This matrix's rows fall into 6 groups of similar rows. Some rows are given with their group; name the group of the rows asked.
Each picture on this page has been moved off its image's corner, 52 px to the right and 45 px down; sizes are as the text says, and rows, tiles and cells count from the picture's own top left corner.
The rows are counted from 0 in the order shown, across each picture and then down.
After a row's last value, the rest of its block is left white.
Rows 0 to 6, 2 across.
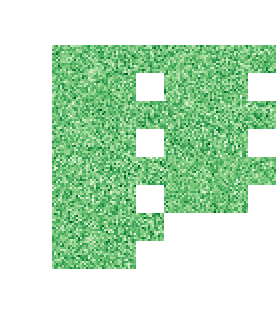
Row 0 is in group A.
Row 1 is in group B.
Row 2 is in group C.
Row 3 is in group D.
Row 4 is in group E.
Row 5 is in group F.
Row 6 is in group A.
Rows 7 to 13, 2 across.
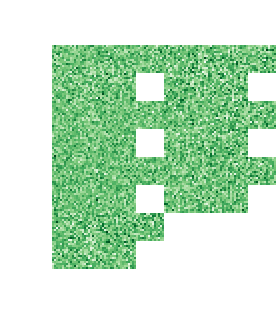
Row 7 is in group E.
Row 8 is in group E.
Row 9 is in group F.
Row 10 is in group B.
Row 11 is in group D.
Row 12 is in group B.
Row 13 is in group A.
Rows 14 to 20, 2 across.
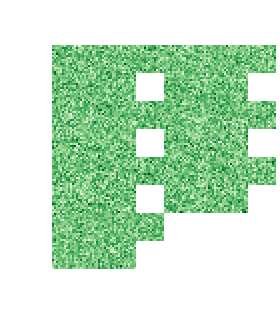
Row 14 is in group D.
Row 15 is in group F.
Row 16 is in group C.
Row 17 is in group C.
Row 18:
C
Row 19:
E
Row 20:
B
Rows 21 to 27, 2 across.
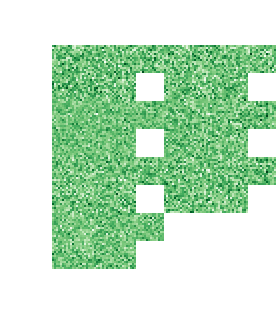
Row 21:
D
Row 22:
F
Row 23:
D
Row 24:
D
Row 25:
C
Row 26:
D
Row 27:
C
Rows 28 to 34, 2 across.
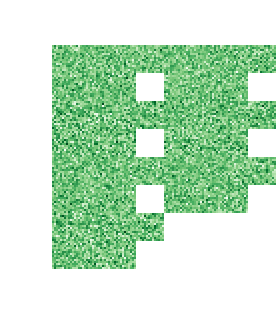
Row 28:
E
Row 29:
B
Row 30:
D
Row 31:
C
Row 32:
F
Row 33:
D
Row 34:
D
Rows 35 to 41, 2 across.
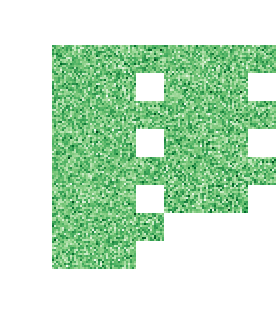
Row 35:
D
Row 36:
C
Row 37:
E
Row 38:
D
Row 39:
C
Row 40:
E
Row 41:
B
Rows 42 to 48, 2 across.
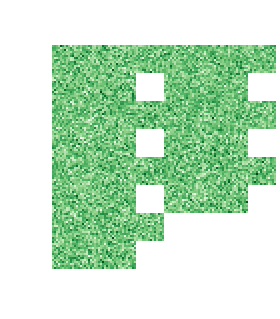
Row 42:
F
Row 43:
A
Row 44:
C
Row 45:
F
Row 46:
C
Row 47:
C
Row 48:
F
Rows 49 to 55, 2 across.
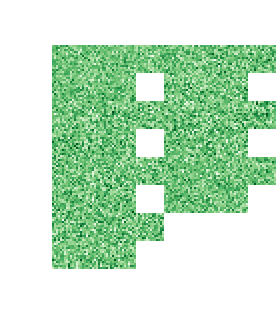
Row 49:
F
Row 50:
C
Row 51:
F
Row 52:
D
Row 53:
E
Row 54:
D
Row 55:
B
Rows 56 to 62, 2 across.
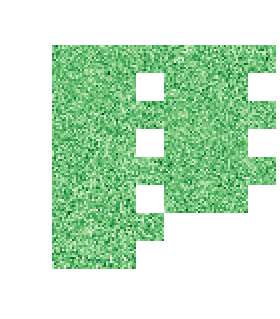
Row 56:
A
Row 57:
D
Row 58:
D
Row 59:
B
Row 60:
E
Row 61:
A
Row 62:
C
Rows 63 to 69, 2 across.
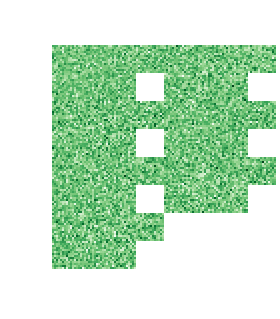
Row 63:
B
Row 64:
E
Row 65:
B
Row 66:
B
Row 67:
D
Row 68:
C
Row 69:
D
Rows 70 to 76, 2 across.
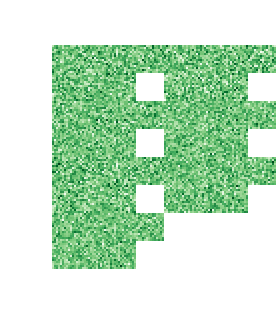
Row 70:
A
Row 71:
B
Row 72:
D
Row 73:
E
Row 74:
A
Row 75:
E
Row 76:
B
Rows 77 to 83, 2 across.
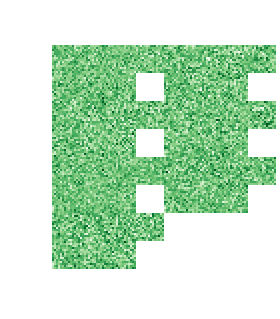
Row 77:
F
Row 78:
D
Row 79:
F
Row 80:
B
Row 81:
A
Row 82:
A
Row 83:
A
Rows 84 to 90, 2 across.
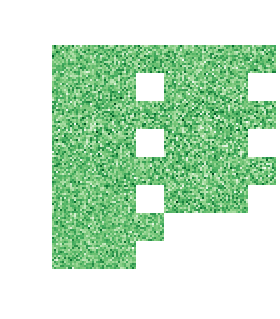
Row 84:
B
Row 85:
C
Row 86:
E
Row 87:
A
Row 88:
A
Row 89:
F
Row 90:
F
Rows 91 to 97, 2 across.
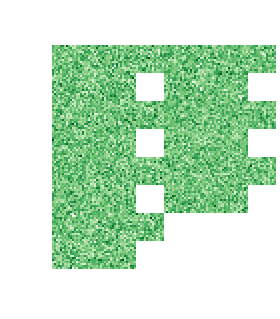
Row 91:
F
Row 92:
A
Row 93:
D
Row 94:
C
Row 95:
E
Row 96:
F
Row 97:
C
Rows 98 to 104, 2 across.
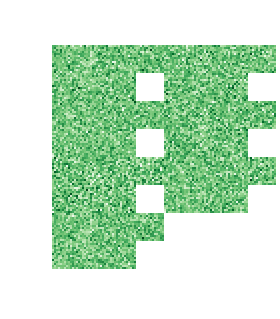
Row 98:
C
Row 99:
F
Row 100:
B
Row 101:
A
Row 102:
E
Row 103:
B
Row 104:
C
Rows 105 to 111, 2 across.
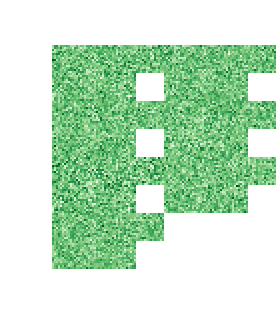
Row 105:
A
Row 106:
A
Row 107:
F
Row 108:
C
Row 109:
A
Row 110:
E
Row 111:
A
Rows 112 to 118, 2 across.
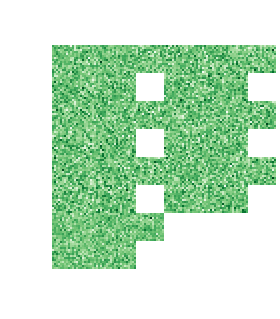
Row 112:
F
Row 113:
E
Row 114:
F
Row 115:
B
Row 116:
E
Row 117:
E
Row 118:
C
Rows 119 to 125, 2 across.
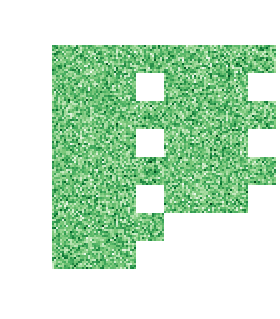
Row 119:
A
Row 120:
D
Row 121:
C
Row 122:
B
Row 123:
D
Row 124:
C
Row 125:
A
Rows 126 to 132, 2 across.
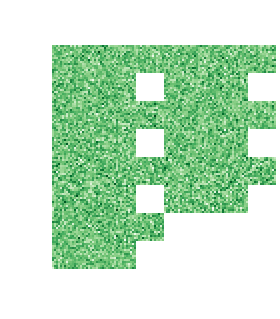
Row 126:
F
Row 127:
E
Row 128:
D
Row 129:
E
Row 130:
A
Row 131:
B
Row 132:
A
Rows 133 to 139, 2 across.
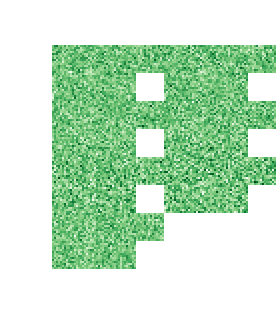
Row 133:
A
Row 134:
A
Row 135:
C
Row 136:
C
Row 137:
E
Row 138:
A
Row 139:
E
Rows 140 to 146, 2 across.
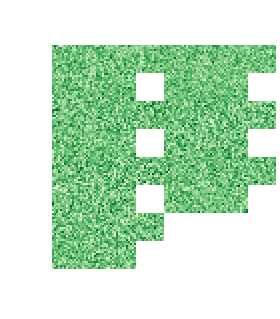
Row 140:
E
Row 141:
F
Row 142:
A
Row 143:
E
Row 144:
B
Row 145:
A
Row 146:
D
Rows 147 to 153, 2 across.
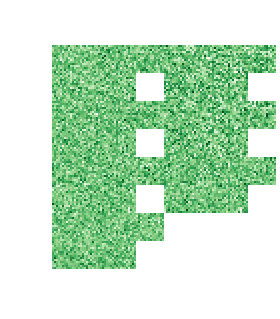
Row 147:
C
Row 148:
D
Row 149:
D
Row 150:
D
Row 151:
B
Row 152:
A
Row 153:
F
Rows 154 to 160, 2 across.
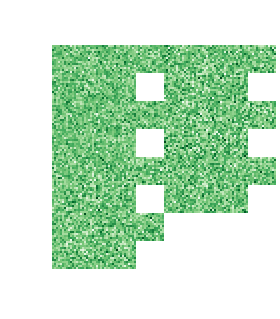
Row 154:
F
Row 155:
E
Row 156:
D
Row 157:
F
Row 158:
E
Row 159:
E
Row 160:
C
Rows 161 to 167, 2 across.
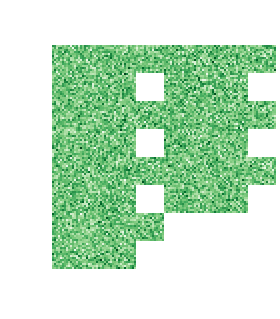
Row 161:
E
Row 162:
F
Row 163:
B
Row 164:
D
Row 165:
F
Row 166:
F
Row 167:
C
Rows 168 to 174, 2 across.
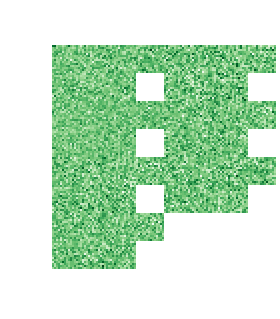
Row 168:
C
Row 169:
E
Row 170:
B
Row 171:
F
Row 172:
F
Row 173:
D
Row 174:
F
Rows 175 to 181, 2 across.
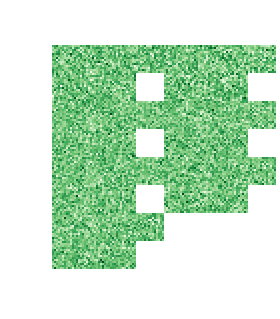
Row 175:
A
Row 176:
E
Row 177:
E
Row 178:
F
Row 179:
E
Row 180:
F
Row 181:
F
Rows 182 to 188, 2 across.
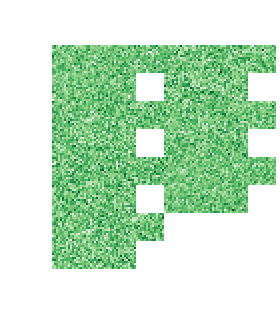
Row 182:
B
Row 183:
C
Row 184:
C
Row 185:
E
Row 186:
A
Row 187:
B
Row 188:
C
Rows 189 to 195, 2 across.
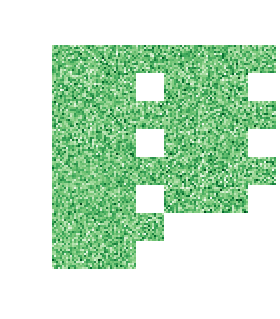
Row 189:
A
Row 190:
E
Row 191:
E
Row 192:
E
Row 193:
B
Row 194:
E
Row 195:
B
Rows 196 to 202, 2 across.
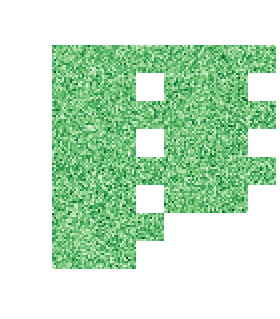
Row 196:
E
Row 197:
E
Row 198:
A
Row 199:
B
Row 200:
E
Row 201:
B
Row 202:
C
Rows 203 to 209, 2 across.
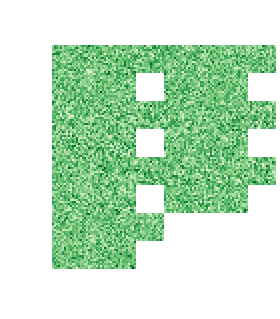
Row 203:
A
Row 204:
F
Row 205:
C
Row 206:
B
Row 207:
C
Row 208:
D
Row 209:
E
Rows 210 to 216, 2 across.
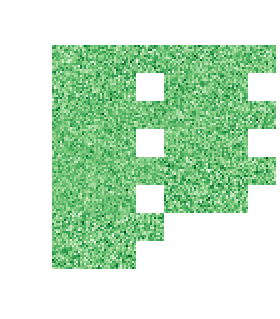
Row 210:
B
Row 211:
F
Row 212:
A
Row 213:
B
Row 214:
E
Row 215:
D
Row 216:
E
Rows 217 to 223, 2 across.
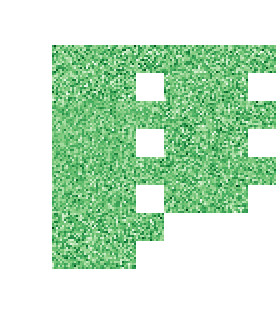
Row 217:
B
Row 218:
B
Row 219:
E
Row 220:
A
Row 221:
E
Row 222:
A
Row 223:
A
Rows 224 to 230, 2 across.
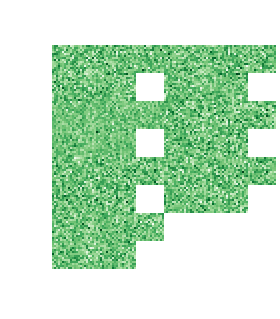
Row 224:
A
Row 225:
A
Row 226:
E
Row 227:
D
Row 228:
D
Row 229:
D
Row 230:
F
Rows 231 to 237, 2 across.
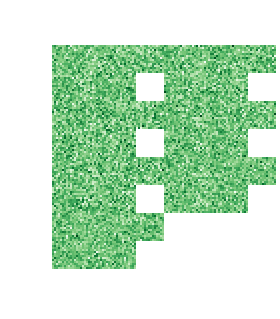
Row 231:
E
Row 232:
C
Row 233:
E
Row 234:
F
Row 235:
F
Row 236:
F
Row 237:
D
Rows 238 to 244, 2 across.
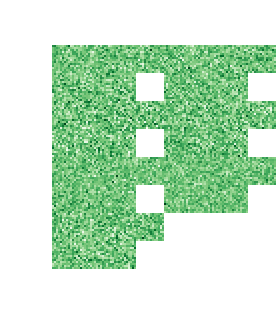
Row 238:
C
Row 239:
D
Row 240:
B
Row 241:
F
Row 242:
F
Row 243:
B
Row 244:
C
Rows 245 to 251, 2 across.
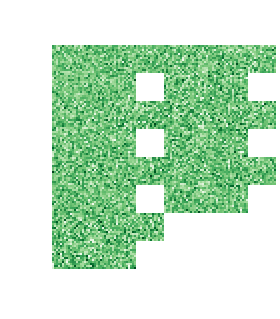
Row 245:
B
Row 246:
E
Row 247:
B
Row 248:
A
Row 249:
A
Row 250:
A
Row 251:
A
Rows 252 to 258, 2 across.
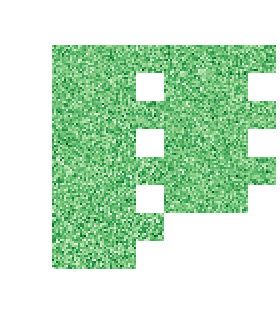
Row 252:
E
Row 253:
A
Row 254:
D
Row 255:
F
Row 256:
B
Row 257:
D
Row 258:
B
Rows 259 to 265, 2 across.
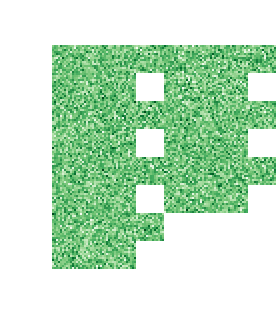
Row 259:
F
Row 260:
C
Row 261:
B
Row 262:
F
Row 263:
A
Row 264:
A
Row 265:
C
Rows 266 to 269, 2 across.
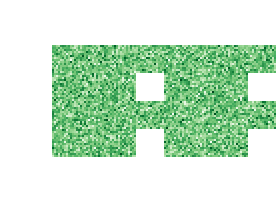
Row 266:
F
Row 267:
A
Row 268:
B
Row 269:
C
